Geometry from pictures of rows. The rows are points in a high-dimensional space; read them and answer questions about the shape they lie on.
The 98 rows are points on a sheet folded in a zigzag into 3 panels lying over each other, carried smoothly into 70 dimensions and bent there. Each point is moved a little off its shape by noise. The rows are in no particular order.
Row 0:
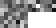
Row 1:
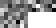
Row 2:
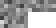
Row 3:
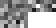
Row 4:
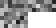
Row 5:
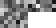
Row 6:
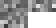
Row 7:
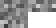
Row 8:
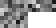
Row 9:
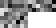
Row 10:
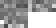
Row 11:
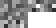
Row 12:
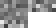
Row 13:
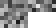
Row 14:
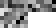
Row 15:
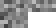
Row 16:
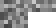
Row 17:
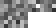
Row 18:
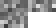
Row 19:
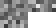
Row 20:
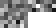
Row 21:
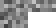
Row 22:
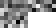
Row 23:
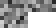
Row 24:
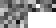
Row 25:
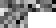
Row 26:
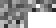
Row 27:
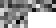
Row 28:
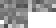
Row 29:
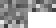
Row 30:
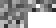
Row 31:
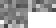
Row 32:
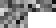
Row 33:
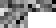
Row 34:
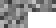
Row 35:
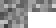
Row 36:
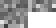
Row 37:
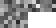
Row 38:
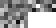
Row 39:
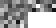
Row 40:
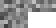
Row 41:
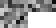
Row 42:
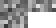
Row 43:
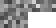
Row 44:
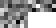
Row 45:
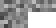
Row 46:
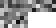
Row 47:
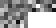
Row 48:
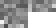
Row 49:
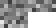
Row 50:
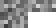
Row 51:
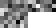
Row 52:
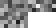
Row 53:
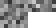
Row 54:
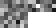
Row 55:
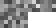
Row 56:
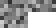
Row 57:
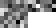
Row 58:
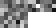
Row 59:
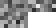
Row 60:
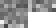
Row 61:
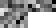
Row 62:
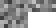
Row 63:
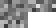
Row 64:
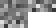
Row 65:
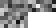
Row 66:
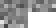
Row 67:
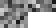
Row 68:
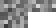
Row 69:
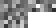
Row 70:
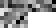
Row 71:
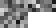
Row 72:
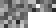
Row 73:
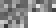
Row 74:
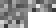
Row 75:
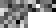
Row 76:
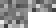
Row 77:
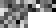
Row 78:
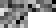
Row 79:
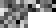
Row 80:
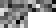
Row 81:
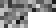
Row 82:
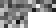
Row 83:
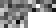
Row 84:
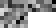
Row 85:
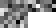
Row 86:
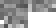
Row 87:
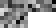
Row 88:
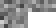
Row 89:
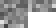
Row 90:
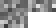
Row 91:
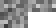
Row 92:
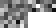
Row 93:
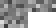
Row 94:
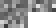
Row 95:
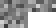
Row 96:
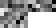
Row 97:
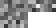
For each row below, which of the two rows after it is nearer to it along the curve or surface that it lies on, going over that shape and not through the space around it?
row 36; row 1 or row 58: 1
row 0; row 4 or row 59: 59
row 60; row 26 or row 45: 26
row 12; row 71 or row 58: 58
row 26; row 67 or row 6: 6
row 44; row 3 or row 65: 3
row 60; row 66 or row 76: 76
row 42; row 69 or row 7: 69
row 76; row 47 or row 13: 47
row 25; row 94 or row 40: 40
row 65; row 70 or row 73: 70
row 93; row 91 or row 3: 91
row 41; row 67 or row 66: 67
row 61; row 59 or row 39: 59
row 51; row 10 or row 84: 84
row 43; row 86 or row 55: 55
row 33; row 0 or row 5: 5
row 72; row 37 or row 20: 37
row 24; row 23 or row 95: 95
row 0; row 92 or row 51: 51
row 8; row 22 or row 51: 51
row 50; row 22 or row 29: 29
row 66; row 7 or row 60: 7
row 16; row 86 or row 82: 86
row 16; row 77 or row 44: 77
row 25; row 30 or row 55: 55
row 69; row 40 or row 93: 93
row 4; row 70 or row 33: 70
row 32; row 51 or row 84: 84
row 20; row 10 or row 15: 10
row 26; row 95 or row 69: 69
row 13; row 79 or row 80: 80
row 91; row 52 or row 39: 52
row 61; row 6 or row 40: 40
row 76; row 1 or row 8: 1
